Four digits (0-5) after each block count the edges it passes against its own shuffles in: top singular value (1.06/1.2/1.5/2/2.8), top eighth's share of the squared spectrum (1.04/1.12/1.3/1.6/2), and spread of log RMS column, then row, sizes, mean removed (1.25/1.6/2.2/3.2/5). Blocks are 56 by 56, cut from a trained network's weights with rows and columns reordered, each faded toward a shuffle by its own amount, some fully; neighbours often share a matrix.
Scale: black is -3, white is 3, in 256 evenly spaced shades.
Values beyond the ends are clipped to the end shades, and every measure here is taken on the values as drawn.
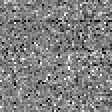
2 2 1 0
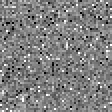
0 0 0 0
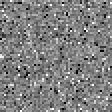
0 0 0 0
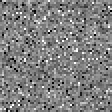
0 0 0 0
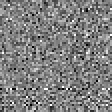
3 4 1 2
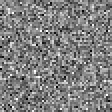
0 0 0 0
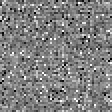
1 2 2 0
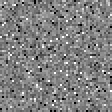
0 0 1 0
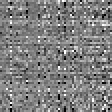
3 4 4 1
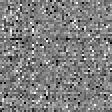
1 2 1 0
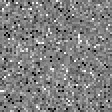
0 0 0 0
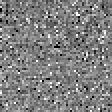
1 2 2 0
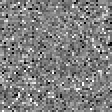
1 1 0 0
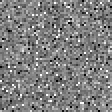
0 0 0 0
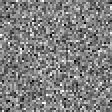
1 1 0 0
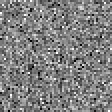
0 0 0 0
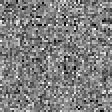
3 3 1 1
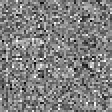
3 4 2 1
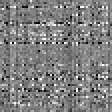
3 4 0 4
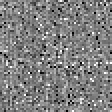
1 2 0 1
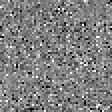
1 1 0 1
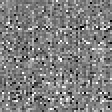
2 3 0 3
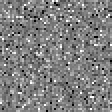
0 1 0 0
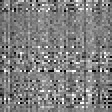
3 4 0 4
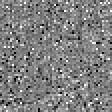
1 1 0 1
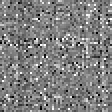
2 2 0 2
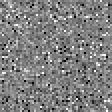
0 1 0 0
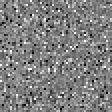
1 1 0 1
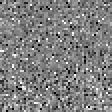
1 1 0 1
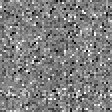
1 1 0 1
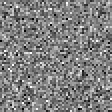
2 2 0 0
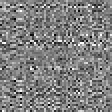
4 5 2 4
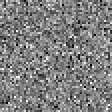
2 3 1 1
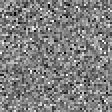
1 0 0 0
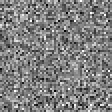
3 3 0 1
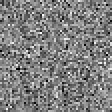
2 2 0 1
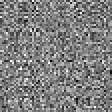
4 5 2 2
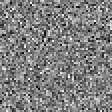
2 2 0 0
